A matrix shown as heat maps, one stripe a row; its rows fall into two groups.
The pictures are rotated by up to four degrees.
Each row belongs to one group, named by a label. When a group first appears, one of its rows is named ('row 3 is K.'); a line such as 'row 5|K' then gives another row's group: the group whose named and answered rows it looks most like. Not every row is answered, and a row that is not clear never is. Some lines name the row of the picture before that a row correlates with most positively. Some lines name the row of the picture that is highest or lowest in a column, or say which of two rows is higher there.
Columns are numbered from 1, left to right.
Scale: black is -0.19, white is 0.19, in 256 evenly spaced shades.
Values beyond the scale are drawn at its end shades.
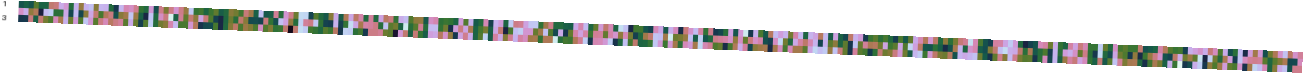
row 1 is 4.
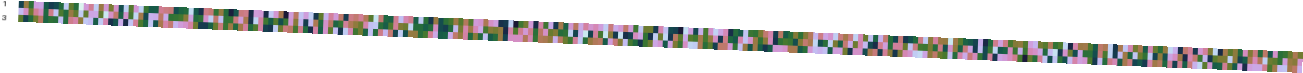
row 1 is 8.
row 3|4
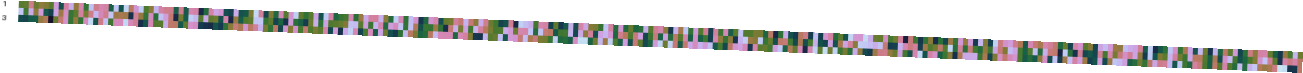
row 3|4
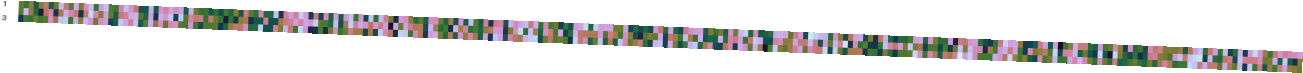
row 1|4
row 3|4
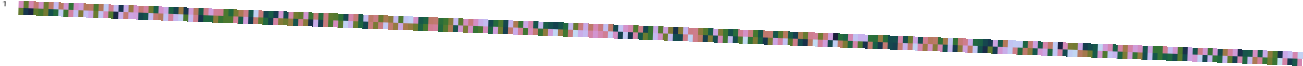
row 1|8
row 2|4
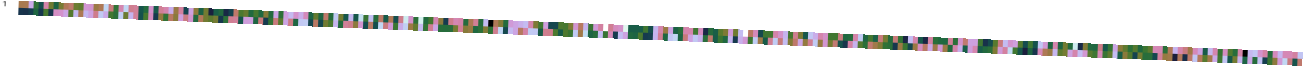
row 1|4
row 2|4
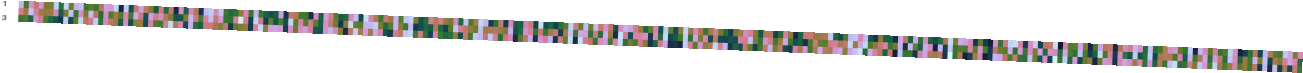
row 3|8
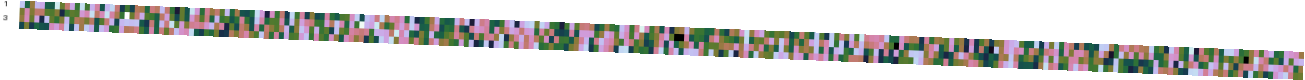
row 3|4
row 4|4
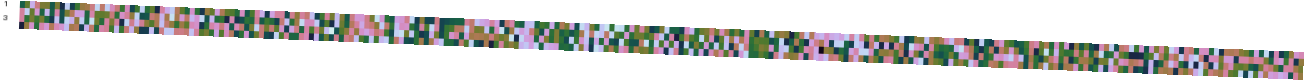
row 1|8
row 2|4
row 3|8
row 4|4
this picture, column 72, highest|1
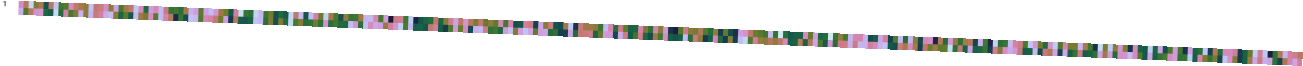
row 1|8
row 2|8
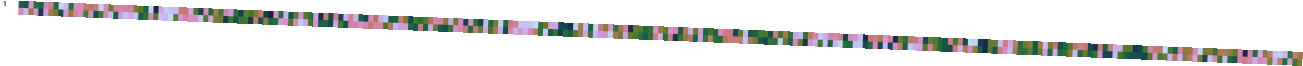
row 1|4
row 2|4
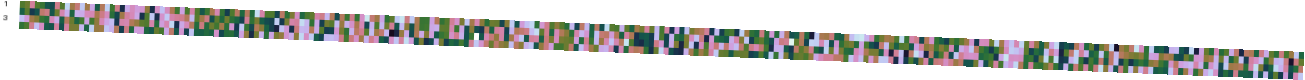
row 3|4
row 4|8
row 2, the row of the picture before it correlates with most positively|1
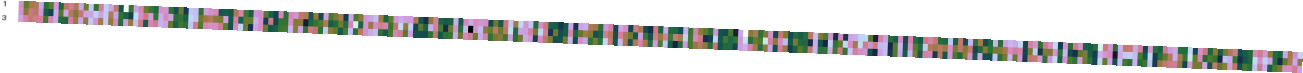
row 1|8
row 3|8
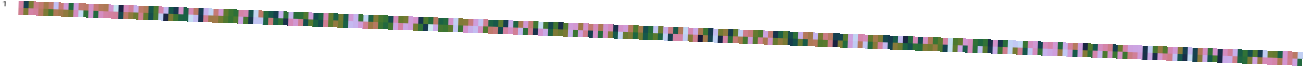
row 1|8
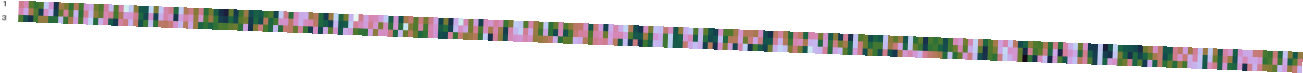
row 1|4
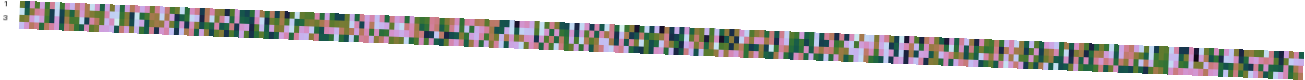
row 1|8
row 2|8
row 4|4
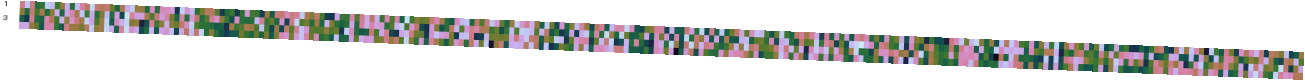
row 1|4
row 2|8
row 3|4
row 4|4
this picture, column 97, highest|4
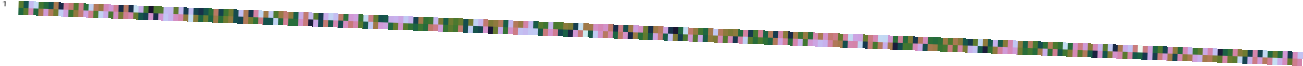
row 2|4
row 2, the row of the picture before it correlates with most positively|3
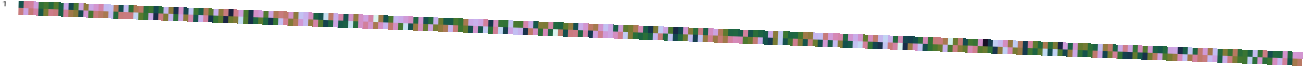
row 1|8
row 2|4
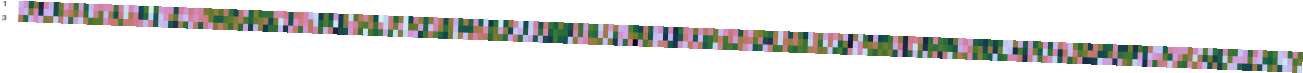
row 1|4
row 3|8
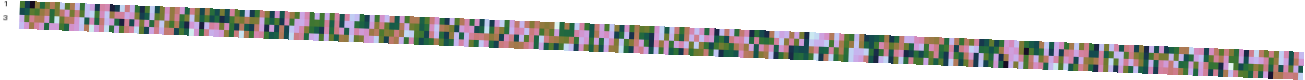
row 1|4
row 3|8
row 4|8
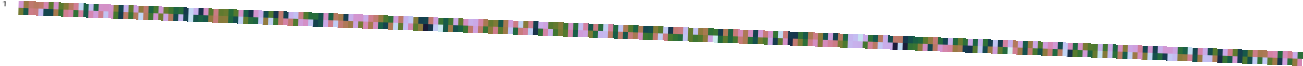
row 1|8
